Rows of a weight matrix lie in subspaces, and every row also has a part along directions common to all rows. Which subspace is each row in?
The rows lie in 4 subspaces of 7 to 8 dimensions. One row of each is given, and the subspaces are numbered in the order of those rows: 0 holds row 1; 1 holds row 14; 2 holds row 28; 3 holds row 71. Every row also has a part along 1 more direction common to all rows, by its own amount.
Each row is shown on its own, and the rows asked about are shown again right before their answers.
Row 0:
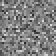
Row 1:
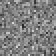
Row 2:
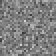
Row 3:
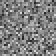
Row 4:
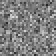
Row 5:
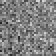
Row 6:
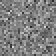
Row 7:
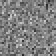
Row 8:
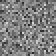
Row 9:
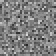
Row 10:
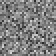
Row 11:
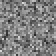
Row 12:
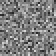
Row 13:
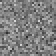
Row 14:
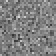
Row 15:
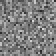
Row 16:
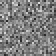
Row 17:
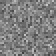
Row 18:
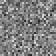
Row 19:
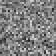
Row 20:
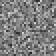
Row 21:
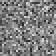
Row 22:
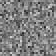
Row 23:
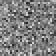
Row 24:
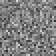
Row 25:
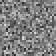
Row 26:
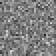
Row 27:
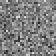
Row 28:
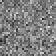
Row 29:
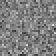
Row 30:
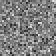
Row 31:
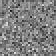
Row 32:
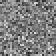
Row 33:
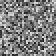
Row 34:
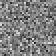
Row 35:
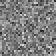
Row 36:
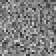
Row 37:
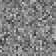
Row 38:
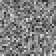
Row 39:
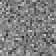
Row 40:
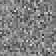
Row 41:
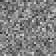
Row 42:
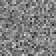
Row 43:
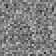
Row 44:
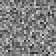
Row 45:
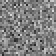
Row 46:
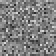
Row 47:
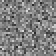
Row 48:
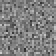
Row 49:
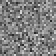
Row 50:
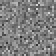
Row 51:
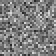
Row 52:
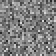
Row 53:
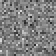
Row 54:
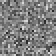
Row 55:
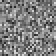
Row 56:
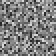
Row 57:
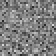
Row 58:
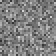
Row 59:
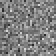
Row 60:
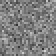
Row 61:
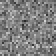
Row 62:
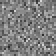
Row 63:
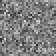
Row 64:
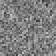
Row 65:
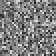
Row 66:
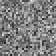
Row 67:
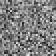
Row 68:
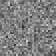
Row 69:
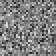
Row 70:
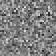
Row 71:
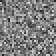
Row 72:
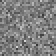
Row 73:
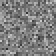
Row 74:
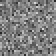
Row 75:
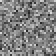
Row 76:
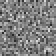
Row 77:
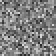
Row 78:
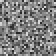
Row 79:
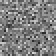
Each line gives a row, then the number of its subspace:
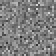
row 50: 3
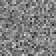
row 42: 0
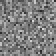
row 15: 3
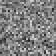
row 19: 2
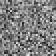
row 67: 1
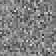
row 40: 3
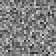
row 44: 3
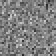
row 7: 0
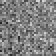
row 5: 2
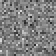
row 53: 0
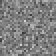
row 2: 0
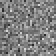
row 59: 2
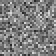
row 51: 3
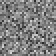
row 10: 2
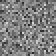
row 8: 1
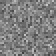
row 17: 0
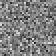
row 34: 3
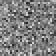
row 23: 3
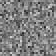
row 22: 3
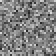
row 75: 3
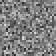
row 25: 2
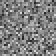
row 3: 1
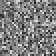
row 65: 0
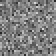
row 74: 3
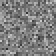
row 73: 1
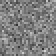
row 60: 1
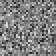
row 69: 0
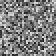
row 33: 1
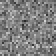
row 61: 0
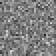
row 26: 2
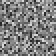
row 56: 2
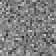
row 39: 2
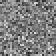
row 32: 2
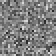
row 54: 0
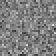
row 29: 0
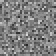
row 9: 1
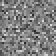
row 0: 1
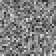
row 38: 0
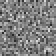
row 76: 1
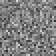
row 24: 1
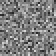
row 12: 3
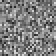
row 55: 2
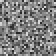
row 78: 1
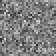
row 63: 0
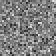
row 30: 3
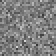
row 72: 0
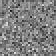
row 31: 0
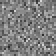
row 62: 3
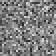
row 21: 3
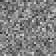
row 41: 3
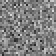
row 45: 1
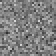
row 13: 2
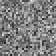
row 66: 2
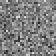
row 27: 1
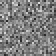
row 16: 3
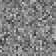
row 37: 2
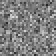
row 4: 0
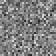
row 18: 0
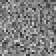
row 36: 1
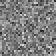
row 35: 3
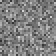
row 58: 2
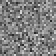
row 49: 1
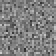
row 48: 2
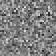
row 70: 3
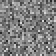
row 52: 1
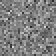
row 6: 3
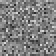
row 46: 1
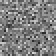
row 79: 1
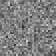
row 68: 0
